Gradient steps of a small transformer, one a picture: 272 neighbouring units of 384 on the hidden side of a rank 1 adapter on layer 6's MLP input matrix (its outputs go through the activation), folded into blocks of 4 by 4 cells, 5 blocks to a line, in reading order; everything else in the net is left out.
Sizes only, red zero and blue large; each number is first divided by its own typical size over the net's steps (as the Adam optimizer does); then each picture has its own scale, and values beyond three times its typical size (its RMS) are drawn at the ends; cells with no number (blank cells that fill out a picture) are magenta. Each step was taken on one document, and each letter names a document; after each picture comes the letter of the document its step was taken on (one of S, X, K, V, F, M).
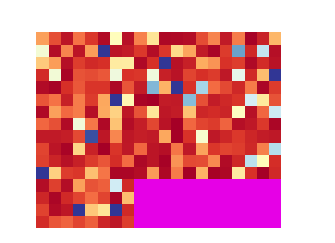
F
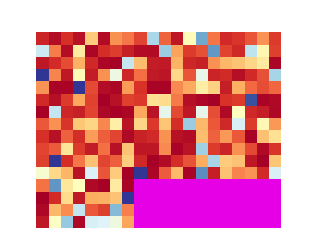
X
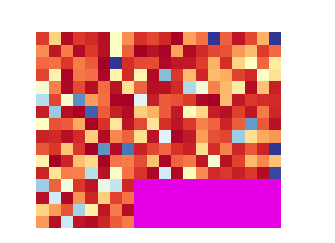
X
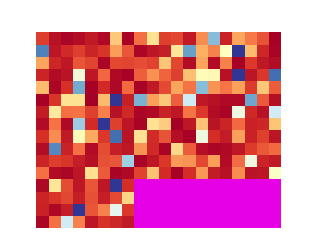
F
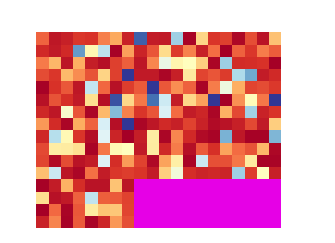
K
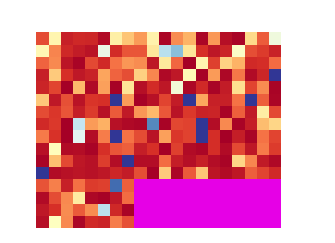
F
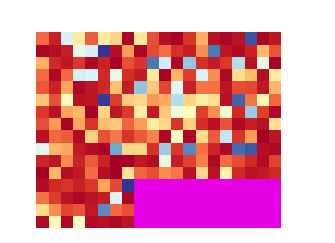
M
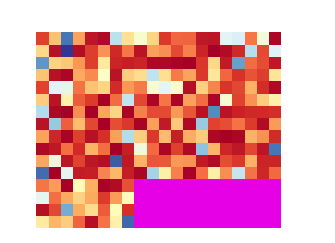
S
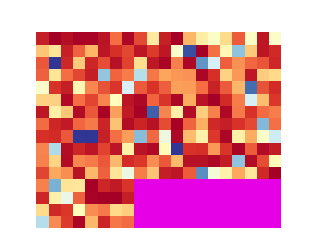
X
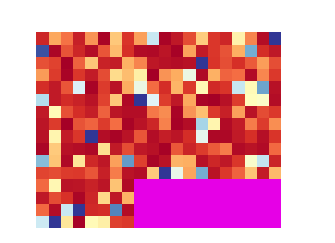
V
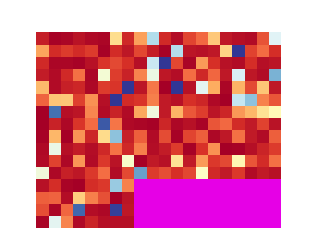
F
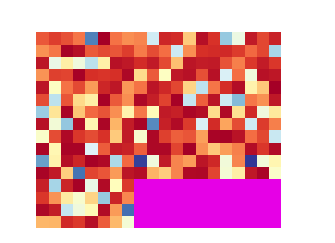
S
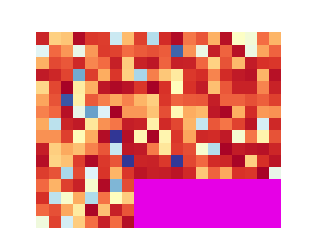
V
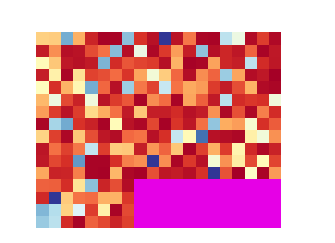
S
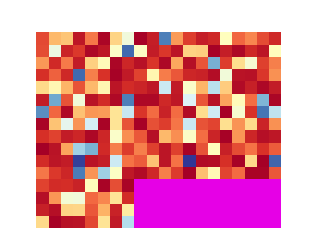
S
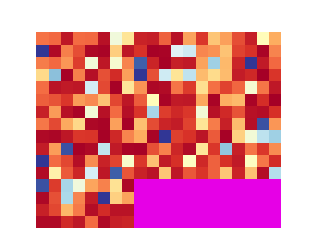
X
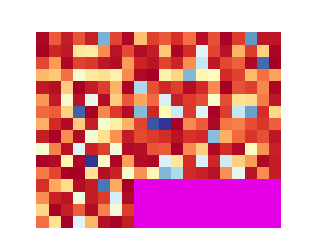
M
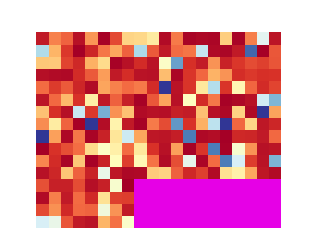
S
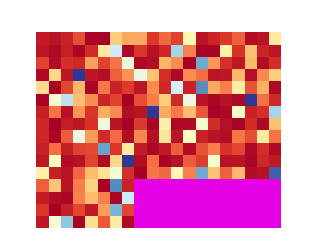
F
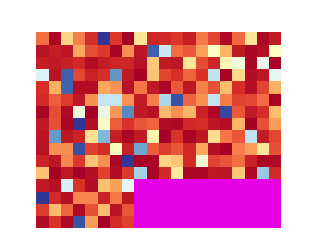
M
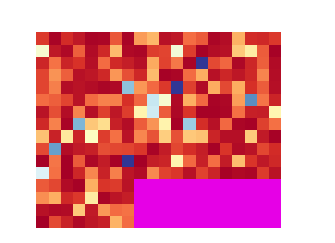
F
